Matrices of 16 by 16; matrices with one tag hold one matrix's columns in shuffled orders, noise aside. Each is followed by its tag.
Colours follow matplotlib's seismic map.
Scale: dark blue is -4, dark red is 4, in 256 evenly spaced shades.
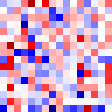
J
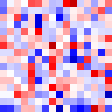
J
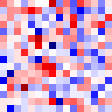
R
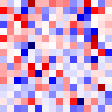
R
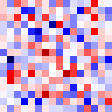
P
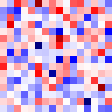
R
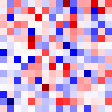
R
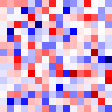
P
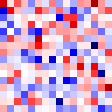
R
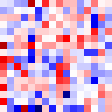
J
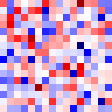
R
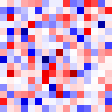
P
